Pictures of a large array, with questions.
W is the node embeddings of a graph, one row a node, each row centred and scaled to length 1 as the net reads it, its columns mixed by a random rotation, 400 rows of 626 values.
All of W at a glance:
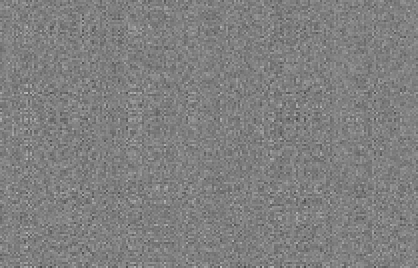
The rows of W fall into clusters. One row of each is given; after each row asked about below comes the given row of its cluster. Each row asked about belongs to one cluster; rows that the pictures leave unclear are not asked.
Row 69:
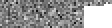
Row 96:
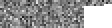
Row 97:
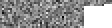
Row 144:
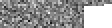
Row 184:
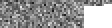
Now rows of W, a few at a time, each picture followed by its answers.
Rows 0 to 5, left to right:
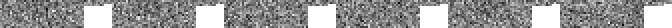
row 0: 69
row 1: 69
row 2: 96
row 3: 96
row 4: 69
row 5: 144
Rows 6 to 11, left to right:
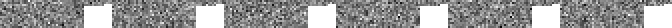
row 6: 144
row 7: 184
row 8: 69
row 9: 97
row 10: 97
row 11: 96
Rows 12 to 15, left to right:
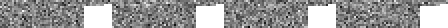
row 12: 96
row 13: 144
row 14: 97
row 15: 144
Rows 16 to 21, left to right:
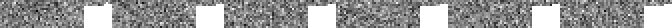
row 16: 69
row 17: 184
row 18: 96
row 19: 144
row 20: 97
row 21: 96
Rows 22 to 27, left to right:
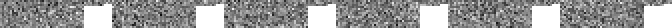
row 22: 69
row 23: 96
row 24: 96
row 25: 184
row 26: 69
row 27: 144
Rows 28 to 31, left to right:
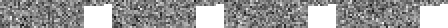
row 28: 96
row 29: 96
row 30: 184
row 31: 69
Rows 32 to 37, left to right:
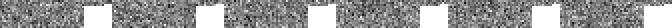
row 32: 97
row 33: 144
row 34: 96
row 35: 69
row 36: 69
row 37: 184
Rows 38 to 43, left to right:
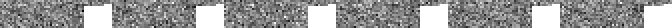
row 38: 144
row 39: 144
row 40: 184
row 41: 144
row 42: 144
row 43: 144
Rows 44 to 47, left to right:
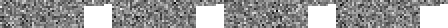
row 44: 96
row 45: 96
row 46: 184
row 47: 96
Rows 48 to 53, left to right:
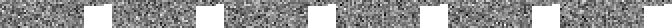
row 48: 144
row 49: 69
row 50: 144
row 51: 96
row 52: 144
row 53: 96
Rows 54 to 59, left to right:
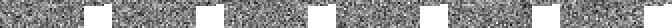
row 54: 97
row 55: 97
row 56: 184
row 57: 96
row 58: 144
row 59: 69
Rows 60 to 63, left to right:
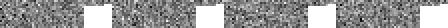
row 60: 96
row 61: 96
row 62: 144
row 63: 96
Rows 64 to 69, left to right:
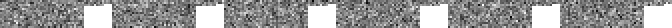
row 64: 184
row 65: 144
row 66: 96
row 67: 184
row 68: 97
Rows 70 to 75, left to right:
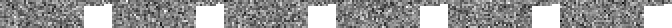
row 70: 184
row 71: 69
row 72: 184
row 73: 69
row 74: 144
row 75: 96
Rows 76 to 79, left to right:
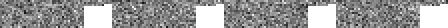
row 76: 97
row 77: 184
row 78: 144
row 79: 184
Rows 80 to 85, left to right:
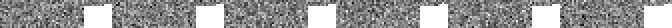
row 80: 97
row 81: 96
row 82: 97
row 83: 69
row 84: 97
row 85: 96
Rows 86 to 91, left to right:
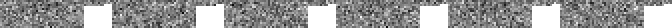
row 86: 69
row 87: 97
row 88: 184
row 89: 69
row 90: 69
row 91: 184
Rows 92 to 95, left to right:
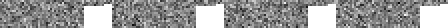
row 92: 97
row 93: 96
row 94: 144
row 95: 96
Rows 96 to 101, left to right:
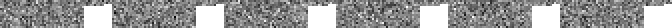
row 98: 69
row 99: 69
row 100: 69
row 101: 96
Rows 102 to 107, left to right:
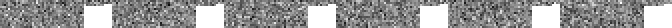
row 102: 96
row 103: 69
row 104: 184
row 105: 96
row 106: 69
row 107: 144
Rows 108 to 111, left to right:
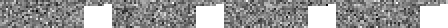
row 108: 69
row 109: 144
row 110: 97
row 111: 144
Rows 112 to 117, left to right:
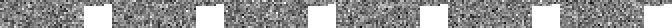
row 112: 184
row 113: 97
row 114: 144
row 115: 97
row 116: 96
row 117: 184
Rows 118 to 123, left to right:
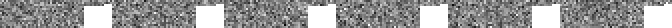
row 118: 97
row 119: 96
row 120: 184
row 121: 96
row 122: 96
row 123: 69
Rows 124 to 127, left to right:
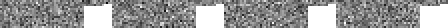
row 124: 96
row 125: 184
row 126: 144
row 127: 184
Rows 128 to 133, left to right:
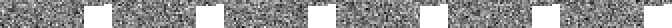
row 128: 144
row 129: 184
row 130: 144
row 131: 184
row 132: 97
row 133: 184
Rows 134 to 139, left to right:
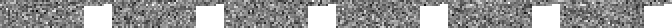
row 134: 69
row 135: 97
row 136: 97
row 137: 69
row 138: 144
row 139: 144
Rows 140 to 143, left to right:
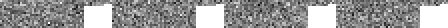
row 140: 144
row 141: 96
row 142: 69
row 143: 69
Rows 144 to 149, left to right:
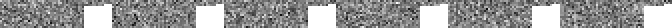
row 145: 96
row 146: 97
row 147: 144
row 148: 69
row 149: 184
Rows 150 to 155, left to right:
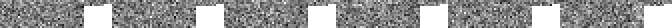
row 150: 144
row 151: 97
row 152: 144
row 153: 144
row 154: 97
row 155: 184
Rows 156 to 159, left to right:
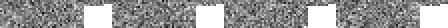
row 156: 184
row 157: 184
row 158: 97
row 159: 184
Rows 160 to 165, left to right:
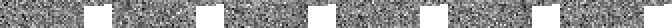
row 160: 96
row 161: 184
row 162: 144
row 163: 96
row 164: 144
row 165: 96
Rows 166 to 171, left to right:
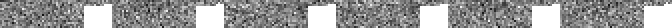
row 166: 184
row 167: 69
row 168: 144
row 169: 144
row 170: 69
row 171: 69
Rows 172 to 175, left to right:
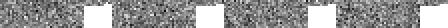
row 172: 69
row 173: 184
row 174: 96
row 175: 144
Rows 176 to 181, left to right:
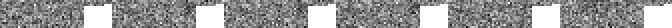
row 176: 97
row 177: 144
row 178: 144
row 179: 144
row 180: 144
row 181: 69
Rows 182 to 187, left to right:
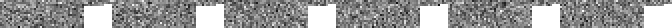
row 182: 144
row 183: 144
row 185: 97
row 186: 69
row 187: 96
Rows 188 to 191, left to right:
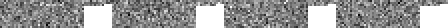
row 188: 97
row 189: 69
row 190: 144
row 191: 96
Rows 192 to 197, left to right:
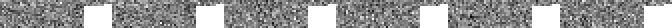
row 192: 144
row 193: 144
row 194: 69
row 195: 69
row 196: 96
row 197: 96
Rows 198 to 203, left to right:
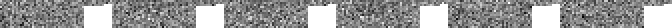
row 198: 96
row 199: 69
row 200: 69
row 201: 69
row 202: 144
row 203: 96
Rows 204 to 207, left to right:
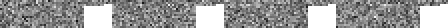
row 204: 96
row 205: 184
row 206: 144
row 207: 97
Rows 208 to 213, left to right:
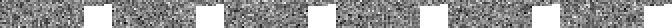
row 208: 97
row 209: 184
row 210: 144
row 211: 96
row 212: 144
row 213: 184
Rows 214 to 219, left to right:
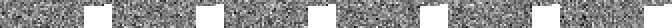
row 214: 97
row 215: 96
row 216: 97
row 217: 144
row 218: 144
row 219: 96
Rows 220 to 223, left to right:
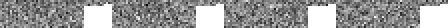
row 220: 69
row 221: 69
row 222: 97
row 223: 97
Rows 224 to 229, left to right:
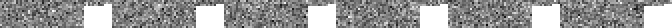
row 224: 69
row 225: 97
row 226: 144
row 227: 184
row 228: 184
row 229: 144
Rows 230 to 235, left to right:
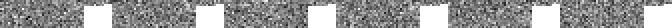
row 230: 184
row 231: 184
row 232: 144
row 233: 184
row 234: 69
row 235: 96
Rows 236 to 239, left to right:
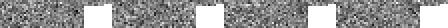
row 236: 144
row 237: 184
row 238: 144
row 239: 144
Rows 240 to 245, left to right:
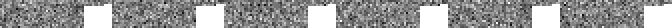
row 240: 144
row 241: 97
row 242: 69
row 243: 97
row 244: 144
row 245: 96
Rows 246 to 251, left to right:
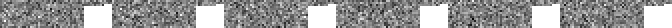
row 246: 97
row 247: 96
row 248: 184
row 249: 69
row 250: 96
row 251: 96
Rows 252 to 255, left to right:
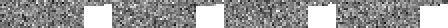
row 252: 96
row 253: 144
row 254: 69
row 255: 97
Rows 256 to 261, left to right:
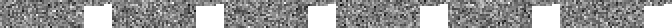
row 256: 69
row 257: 144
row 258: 144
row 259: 96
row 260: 144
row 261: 69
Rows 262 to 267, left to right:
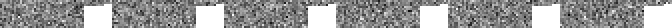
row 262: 144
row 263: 97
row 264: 97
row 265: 69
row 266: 96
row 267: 69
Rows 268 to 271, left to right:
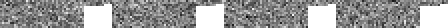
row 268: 184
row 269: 144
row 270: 96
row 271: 97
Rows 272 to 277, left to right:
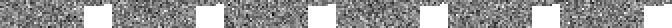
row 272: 184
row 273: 69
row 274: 96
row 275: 69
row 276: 97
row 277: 184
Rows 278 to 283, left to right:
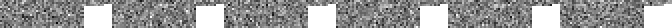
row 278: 96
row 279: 97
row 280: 96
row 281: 97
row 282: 97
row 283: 144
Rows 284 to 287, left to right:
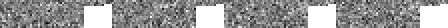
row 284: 97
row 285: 97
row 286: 184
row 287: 184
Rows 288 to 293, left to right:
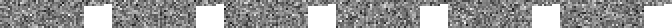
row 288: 96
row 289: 96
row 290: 96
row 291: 97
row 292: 184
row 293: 144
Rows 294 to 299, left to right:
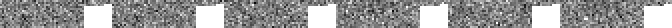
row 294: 96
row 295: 96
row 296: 184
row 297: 69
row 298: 144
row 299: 69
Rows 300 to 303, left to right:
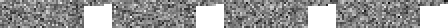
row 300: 144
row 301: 144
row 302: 97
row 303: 97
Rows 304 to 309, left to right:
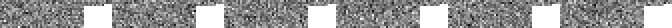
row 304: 97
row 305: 144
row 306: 96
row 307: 69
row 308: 96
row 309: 69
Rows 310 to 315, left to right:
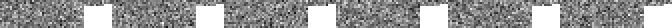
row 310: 184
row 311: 184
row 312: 97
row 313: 144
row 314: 184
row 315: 96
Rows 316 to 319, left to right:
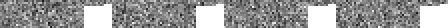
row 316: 69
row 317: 144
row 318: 184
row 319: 96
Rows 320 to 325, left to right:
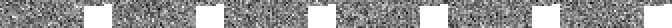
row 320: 184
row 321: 69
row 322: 96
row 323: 97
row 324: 96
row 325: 184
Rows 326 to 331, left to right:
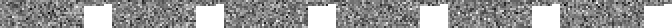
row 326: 184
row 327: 184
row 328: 97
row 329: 184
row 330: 69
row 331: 96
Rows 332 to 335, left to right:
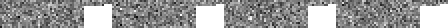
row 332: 97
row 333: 96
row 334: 69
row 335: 184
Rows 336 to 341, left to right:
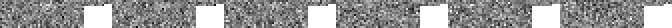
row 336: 97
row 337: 97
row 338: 97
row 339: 144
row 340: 144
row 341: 69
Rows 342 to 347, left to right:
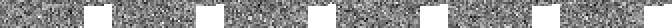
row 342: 97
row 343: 184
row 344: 69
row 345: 144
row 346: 96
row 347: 69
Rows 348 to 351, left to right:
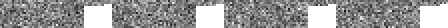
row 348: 144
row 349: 144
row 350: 184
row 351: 69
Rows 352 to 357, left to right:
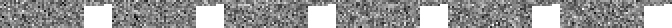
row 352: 96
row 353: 96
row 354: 144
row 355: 97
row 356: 144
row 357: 184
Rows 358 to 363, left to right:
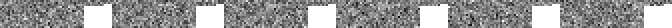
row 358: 69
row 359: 97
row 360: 97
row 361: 97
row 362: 96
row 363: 184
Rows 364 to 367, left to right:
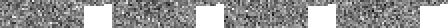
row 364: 184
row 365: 69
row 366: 96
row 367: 69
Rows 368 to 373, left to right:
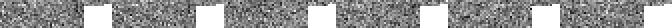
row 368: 144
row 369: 144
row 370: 69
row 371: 144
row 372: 97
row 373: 144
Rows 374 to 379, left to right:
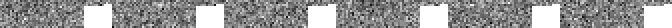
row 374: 69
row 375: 97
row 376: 97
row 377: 69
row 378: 144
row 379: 96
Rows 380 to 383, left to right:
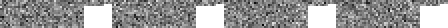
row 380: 96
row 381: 96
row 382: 184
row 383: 184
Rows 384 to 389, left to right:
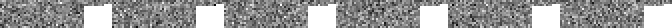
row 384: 144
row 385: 97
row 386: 184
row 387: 69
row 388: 96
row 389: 184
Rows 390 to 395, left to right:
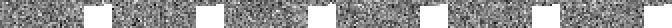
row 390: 184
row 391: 96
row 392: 69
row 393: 144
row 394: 97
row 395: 144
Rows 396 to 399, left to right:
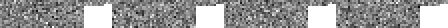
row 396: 69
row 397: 97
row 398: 69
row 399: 144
